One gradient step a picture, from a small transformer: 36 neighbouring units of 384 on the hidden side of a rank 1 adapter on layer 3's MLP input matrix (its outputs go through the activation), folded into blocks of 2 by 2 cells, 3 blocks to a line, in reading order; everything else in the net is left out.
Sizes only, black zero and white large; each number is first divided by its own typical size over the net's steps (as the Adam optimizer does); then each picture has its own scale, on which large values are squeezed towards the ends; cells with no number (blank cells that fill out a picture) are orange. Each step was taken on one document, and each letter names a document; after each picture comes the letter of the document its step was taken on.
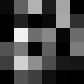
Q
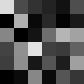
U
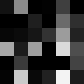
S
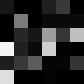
Q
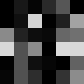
S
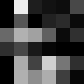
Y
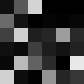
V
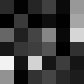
U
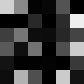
S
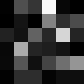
Y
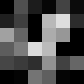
Y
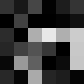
U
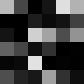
U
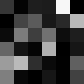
Q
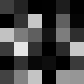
S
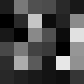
U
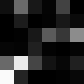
Q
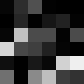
V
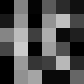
Y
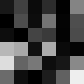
U
